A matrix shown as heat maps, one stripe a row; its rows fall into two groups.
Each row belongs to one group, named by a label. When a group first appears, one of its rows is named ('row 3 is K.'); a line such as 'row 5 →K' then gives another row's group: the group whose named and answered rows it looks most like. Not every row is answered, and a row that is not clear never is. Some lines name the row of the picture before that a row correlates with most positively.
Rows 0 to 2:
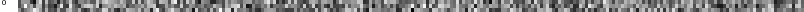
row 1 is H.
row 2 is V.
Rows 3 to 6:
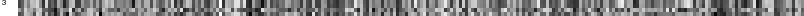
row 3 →H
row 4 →H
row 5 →V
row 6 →H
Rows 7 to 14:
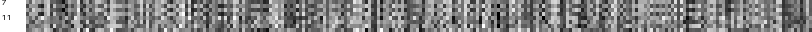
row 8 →H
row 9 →V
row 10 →H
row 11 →V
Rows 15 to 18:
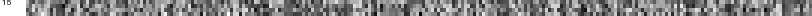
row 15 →V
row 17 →H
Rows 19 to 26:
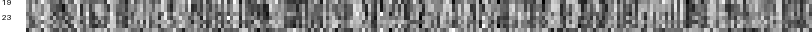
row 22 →V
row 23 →V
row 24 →V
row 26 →H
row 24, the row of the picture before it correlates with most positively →15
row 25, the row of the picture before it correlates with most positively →18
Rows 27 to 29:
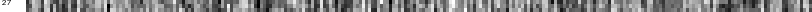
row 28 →H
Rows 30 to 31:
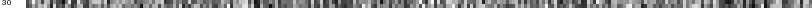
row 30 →H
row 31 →H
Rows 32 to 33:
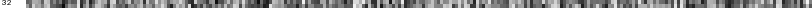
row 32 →V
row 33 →V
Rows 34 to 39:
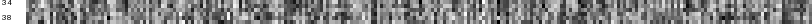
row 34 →V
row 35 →V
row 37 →H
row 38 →H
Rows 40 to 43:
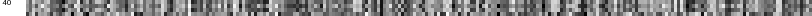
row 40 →V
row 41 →V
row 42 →V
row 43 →H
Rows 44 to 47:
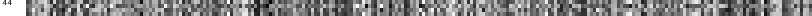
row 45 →V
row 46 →H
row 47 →H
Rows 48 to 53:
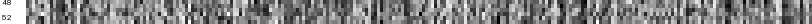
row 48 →H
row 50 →V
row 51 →V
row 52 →H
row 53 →H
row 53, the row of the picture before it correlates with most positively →46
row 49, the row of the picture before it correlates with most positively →46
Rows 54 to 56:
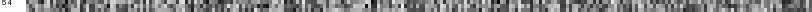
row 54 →H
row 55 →V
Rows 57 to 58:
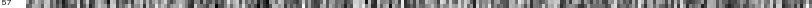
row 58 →V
